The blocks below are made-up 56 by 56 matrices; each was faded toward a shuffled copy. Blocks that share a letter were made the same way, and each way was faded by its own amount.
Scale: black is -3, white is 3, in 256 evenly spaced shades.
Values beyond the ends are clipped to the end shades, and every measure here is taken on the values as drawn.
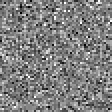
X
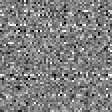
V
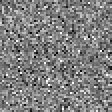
X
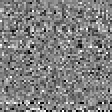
V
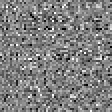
V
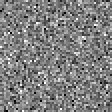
X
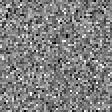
X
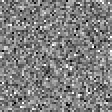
X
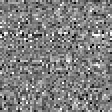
V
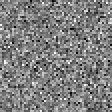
X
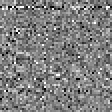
V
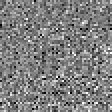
V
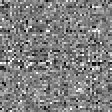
V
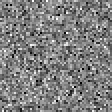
X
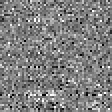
V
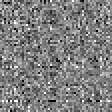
V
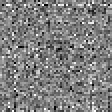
V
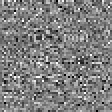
V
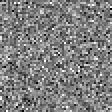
X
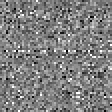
V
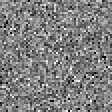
X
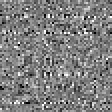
V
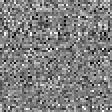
V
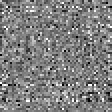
V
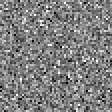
X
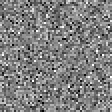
X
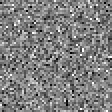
X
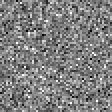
X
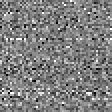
V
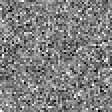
X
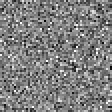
X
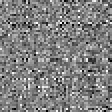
V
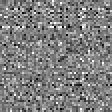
V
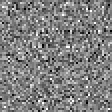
V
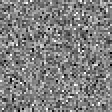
X
